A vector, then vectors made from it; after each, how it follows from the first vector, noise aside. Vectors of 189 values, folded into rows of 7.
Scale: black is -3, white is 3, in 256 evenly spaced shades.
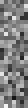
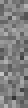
shrunk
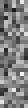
reversed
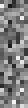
wrapped around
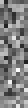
wrapped around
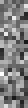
copied
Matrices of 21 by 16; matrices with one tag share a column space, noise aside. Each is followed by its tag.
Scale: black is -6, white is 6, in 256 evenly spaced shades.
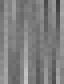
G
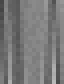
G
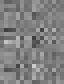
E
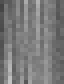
G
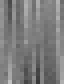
G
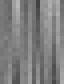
G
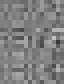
E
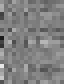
E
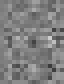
E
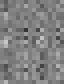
E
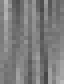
G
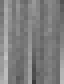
G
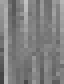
G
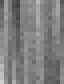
G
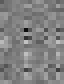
E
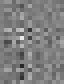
E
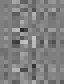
E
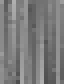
G
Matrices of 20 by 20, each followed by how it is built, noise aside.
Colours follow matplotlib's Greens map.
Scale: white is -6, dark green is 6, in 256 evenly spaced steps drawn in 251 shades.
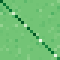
diagonal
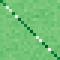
diagonal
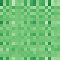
low rank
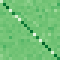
diagonal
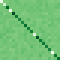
diagonal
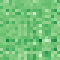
low rank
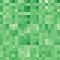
low rank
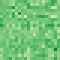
low rank
